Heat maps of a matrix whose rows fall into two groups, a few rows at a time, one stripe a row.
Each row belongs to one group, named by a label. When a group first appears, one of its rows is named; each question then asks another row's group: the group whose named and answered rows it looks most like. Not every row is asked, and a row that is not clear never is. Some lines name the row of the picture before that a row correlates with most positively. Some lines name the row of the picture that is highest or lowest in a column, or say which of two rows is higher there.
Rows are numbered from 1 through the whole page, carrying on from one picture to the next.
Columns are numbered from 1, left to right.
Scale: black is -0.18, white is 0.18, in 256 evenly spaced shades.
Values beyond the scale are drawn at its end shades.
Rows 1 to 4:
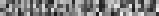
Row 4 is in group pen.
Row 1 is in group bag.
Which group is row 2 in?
bag
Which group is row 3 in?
bag
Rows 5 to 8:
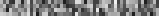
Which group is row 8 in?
bag
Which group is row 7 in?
bag
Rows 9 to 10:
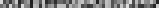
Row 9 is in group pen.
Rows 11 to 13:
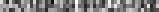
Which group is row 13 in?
pen
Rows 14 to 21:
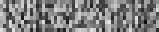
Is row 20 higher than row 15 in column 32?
No
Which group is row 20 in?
bag
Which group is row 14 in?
bag
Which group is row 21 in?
pen
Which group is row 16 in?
bag
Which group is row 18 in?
pen
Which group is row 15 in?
bag
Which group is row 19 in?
bag
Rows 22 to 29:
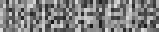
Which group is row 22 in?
bag
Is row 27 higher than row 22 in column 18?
No
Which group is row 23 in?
bag
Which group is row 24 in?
pen
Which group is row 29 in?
pen
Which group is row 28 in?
bag
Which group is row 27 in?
bag
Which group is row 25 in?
bag
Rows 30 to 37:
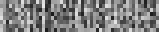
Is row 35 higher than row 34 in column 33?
No
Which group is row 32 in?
pen
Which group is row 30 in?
bag
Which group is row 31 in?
bag
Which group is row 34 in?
pen
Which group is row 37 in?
pen
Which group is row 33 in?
bag
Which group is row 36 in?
bag
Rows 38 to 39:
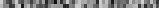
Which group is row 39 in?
pen
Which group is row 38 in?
pen
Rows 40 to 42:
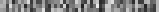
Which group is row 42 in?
bag
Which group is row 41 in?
bag
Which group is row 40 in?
bag
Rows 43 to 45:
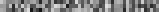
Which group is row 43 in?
pen
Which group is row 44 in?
bag
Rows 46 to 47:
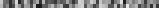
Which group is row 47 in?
pen
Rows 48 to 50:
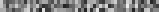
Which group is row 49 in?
pen
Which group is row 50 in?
bag
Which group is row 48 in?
bag
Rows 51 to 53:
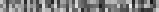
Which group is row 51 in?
bag
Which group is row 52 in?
bag
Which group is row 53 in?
bag
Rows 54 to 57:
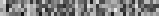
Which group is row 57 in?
pen
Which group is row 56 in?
bag
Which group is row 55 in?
pen
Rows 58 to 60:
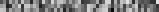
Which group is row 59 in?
pen
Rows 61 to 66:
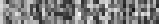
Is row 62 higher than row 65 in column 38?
Yes
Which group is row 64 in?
pen
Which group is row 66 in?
pen
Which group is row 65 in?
pen
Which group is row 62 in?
pen
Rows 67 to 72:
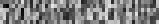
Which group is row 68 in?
bag
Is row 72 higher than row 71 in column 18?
No
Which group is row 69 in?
pen
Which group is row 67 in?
bag
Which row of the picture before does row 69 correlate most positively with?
62
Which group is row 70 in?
pen
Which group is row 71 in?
pen
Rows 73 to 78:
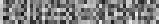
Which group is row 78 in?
pen
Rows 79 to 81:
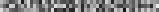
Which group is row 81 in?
pen
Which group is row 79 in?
pen
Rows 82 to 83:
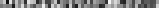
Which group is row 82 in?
bag
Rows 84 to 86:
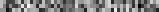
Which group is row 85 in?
bag
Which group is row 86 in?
pen
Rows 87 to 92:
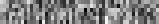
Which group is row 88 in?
pen
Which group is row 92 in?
bag
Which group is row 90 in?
bag
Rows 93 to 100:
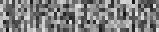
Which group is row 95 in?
bag
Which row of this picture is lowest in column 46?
97
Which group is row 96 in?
pen
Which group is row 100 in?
bag
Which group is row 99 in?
bag
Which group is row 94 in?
pen
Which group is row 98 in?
bag
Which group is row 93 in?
bag
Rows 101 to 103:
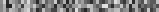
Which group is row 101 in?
bag
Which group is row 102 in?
pen
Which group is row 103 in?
bag
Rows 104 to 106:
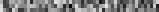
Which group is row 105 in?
pen
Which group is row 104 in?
bag
